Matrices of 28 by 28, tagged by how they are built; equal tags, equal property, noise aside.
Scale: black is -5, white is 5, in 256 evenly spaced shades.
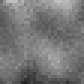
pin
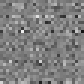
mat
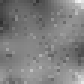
pin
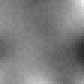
pin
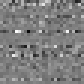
mat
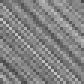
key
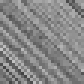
key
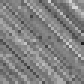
key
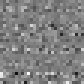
mat
